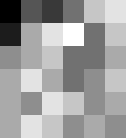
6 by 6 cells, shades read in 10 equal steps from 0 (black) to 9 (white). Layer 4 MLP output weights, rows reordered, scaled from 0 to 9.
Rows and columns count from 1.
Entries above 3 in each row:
3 5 6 6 6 6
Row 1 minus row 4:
-6 -5 -4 0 2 1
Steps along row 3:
up up down same up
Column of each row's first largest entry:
6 4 3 2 3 2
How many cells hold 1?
1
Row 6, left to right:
6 8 7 5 6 5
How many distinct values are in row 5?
4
